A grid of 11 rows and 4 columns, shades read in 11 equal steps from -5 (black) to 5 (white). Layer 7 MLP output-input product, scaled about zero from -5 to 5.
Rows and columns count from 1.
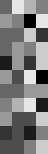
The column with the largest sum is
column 4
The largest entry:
4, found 4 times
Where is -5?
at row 2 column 3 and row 6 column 4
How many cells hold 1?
7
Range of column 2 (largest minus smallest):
6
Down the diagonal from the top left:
-1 0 3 3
